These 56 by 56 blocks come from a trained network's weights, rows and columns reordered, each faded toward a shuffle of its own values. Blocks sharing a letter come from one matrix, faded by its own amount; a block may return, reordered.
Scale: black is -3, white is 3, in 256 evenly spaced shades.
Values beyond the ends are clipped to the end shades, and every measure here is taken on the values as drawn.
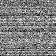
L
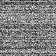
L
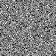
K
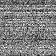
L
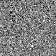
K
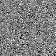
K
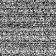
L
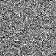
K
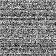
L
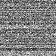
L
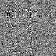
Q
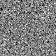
K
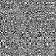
Q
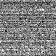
L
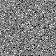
K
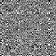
Q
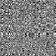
Q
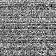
L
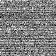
L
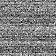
L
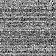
L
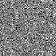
Q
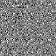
Q
